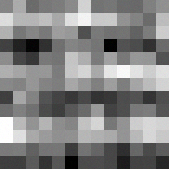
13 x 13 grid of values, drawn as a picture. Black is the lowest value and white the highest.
Seam: none. Grain: streaks across. Stripes: horizontal, repeating 3 times. Average level on the scale: 50%.
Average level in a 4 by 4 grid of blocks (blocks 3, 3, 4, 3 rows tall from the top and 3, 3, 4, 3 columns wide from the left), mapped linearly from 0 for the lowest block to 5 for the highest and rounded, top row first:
5543 / 0344 / 4124 / 3012
